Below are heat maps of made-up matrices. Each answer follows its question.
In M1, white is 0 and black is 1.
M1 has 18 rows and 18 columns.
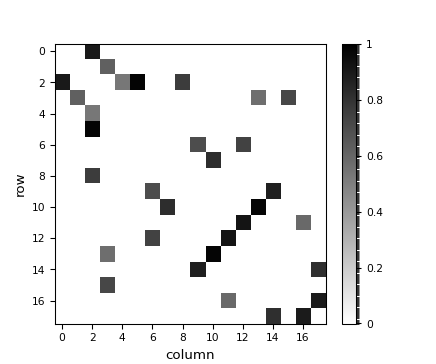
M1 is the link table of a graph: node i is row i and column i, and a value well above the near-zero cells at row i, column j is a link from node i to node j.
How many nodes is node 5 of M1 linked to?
1
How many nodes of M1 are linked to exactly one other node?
7
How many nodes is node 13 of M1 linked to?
2
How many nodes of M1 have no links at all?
0
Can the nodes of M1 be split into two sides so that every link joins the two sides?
no
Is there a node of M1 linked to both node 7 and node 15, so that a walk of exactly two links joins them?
no
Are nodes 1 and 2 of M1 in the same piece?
no
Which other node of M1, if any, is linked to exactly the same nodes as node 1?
node 15
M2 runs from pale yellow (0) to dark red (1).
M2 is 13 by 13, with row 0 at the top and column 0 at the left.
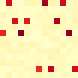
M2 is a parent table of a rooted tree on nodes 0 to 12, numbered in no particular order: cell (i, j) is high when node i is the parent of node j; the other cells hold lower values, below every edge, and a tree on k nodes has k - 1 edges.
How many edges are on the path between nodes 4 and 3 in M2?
1
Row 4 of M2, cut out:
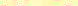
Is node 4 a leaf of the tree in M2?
yes
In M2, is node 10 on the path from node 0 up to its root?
no
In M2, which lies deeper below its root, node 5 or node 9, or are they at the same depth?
node 9
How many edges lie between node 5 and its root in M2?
0
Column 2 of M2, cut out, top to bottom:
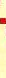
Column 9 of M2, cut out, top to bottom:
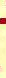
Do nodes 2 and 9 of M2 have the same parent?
yes
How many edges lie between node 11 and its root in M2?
1
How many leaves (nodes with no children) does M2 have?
9
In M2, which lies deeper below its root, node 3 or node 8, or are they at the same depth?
node 8
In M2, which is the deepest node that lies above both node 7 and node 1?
0
